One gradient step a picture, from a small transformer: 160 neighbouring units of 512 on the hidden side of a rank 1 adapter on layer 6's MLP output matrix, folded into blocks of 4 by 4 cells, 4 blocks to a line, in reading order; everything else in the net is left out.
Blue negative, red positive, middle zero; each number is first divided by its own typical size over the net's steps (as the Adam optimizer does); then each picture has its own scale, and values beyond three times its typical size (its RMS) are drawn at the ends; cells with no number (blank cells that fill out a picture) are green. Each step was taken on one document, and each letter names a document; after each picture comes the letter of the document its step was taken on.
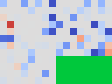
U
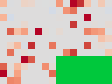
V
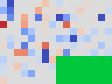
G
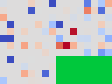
U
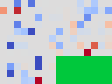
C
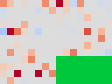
V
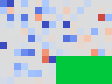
G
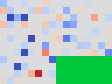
G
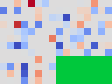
C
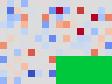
G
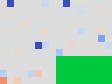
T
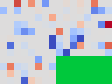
C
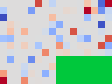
U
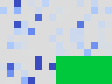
C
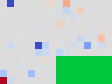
T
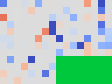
U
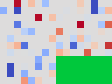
C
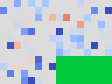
C
